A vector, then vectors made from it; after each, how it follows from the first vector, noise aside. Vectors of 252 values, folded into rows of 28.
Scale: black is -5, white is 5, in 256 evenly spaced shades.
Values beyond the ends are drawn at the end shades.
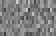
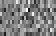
scaled up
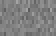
shrunk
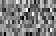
scaled up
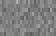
shrunk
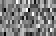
scaled up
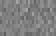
shrunk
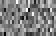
scaled up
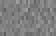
shrunk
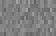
shrunk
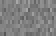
shrunk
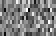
scaled up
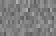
shrunk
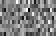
scaled up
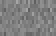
shrunk
